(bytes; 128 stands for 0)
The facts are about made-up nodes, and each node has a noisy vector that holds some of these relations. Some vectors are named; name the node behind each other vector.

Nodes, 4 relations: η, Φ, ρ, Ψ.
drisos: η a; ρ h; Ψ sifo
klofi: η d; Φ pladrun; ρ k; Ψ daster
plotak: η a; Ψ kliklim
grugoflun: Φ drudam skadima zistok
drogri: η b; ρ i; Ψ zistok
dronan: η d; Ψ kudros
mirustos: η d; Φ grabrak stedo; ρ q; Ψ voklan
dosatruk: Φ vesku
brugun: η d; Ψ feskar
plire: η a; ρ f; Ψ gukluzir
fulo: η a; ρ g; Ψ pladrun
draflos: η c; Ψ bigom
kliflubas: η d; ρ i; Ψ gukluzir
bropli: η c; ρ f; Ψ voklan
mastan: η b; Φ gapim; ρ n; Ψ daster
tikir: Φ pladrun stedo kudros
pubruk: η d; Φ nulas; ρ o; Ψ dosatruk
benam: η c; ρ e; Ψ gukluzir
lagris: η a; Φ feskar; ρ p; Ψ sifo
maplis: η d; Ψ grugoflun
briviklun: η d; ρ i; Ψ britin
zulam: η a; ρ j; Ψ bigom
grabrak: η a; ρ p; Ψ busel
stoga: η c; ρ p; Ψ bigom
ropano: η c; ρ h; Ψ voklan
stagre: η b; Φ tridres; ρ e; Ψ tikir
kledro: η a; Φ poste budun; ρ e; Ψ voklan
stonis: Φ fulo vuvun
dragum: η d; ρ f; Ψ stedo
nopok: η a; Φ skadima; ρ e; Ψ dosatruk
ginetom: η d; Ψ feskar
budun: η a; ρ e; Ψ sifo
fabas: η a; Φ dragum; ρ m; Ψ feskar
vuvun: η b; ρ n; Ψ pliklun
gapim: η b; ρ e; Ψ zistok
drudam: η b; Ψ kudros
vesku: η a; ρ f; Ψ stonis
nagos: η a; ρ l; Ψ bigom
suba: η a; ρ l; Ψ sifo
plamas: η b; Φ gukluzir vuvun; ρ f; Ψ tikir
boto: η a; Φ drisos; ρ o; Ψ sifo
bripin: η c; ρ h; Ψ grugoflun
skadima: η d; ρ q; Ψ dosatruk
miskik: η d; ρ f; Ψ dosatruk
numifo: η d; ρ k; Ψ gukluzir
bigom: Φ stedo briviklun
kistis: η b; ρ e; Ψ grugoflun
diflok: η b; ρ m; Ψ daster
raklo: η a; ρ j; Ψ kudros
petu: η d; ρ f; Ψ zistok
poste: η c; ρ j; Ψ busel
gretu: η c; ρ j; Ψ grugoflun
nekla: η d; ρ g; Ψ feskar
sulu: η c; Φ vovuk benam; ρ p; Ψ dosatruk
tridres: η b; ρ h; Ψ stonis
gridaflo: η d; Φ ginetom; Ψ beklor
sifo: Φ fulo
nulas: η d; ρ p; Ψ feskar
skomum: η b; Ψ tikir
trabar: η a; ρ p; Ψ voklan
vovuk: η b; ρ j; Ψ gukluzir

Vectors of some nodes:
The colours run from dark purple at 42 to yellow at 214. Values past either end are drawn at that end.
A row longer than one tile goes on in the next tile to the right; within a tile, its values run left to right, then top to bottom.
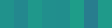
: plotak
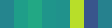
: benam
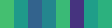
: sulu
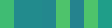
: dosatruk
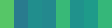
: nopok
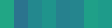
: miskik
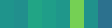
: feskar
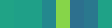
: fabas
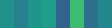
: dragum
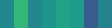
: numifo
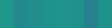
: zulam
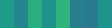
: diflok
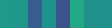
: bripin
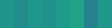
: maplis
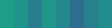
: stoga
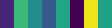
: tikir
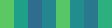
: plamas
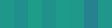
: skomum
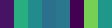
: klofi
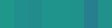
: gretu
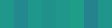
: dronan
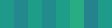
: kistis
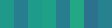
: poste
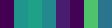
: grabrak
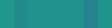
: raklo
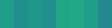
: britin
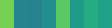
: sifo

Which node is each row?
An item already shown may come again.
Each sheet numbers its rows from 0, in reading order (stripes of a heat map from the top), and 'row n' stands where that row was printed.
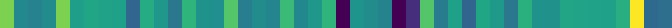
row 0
sifo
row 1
budun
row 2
nopok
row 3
briviklun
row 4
budun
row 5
gukluzir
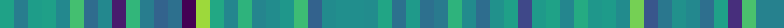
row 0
drudam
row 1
mirustos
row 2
plire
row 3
nulas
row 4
lagris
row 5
vovuk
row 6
tridres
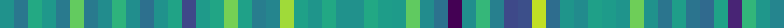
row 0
gapim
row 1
lagris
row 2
stonis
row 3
feskar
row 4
kudros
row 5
feskar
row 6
drisos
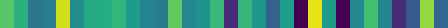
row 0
grugoflun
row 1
kledro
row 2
bigom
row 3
pladrun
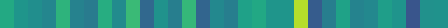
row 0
gridaflo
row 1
kliflubas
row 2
benam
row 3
suba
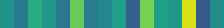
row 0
gapim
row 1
fulo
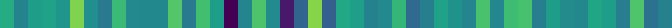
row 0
zistok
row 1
dosatruk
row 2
stedo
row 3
mastan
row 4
nekla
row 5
ginetom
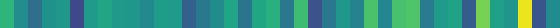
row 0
lagris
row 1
nagos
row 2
vuvun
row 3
nekla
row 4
fulo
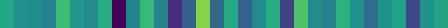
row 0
stagre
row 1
pladrun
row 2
skadima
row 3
lagris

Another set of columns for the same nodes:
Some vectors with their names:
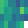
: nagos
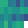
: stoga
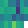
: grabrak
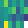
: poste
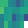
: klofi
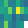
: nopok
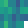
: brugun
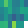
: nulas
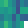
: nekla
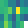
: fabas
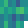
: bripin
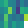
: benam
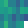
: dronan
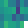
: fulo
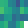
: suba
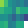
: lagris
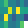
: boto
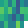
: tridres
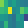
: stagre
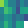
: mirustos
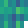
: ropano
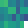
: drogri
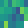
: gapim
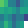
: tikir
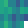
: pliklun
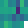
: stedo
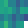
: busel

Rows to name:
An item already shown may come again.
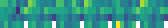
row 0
ginetom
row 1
lagris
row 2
kledro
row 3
lagris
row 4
skadima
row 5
gridaflo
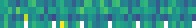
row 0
drisos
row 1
drogri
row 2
skadima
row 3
kledro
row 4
drogri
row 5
diflok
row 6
numifo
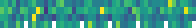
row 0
tridres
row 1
vovuk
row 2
kliflubas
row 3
grugoflun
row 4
gapim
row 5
kistis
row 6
mastan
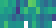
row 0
feskar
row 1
dosatruk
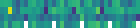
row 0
sulu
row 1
feskar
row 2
budun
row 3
briviklun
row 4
sifo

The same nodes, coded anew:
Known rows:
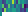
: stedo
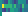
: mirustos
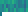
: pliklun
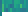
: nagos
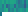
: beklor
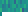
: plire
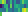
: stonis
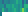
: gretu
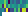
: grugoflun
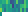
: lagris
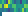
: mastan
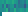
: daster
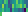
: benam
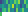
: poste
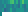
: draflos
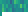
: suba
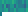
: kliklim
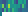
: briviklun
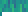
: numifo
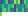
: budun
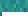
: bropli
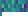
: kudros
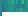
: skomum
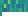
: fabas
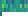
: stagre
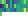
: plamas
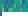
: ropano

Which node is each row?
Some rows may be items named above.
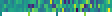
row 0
nekla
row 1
gukluzir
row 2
nopok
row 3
plamas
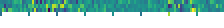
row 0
tridres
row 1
nopok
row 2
mastan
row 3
numifo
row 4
diflok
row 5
drogri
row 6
sifo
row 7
suba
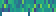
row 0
gridaflo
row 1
gapim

